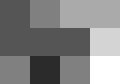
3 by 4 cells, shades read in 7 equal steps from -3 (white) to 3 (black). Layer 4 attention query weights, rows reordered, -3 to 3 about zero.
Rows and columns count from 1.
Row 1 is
1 0 -1 -1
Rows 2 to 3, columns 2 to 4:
1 1 -2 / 2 0 -3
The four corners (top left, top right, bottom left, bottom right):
1 -1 0 -3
